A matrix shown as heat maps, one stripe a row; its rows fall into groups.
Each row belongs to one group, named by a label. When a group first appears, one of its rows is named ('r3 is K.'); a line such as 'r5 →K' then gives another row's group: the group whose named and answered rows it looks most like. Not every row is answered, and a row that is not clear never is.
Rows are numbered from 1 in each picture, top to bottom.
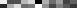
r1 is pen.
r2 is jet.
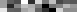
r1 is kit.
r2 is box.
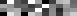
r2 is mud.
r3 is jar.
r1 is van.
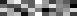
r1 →jet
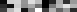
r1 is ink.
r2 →box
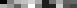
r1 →ink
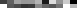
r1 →box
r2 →mud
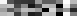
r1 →mud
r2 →mud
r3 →box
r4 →mud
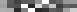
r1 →mud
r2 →kit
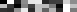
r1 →van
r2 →mud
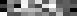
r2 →kit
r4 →pen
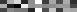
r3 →jar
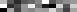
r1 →mud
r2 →pen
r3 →kit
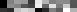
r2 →jar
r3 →box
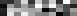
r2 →kit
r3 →ink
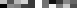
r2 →jar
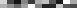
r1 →mud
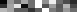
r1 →kit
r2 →jar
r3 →mud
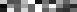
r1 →pen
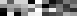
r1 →jet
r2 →ink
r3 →kit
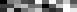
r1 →jar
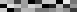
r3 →pen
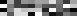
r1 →kit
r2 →mud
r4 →jet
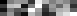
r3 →van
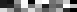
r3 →pen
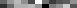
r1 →jet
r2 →box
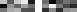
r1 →jet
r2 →kit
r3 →jar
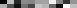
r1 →kit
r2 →mud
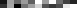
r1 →kit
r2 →van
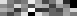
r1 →pen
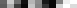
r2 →van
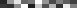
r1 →jet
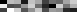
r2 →pen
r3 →ink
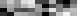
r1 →ink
